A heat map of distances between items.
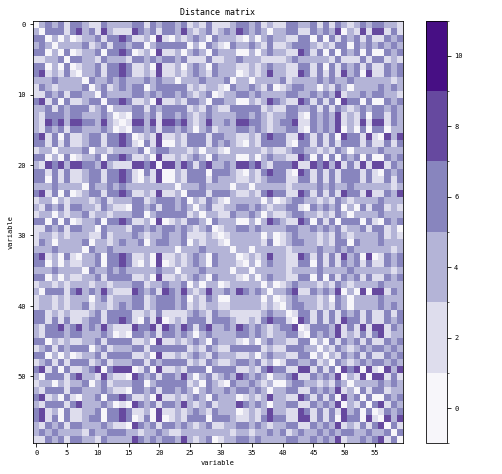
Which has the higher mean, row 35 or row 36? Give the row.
35
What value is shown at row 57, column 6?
6
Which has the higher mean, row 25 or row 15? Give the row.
15
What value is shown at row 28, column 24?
2
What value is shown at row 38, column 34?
6
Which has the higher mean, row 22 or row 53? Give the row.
22
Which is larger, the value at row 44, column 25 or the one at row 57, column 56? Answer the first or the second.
the second
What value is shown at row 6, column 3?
4
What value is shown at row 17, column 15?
6
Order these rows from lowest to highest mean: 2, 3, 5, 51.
2, 51, 5, 3
